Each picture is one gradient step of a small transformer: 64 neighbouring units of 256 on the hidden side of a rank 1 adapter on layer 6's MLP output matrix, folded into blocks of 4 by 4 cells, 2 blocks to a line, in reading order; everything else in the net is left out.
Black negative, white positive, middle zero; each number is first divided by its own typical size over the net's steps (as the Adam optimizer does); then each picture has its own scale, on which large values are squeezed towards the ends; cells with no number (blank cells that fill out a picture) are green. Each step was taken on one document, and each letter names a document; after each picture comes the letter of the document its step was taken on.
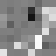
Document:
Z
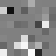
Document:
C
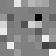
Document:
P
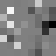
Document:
Z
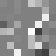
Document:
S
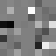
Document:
Z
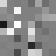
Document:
S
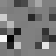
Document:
Z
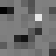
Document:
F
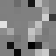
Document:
S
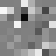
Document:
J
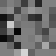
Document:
Z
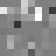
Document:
J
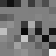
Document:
P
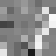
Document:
C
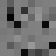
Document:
J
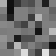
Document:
P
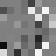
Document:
C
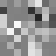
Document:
S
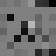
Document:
P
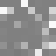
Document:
F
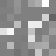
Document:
S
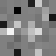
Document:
S
